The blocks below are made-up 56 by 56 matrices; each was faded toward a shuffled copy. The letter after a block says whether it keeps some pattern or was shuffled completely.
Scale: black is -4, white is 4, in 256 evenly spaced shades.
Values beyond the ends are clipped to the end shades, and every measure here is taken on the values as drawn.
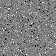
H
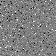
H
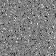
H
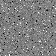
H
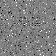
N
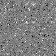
N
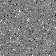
H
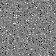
N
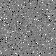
H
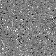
N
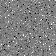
H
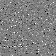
N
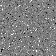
H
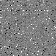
N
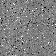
H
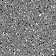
N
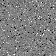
N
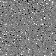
N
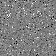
H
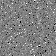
H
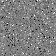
N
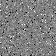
H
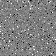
N
